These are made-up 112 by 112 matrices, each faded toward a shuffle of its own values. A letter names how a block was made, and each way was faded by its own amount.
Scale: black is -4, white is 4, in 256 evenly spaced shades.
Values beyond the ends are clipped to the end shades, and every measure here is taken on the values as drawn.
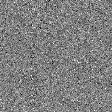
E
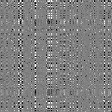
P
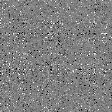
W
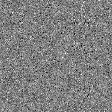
E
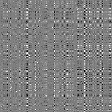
P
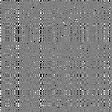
P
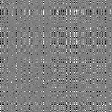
P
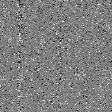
W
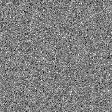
E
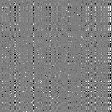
P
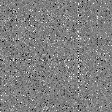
W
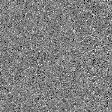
E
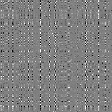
P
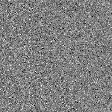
E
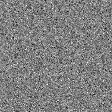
E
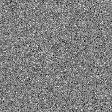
E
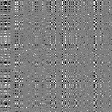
P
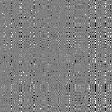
P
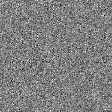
E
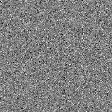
E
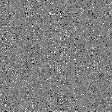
W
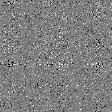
W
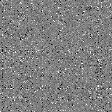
W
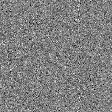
E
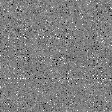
W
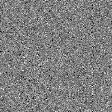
E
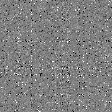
W
